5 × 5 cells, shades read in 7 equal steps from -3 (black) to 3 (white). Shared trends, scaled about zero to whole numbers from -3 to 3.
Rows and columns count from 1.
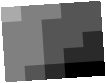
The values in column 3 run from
-2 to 0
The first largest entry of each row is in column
1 1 1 1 1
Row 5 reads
0 -1 -2 -3 -3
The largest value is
1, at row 1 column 1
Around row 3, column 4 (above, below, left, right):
-1 -2 -1 -2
